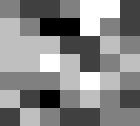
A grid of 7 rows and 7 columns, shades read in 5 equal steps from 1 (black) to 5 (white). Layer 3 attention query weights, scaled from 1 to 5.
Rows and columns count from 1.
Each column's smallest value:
2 2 1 1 2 3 2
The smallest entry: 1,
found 3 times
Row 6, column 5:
4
